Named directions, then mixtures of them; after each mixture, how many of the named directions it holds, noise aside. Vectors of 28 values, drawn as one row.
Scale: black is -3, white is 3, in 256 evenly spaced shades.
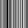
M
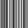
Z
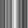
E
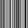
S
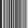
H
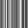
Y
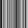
three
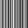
two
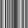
two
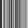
one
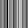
three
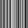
three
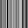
three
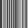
three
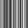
two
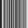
one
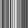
two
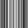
two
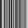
one
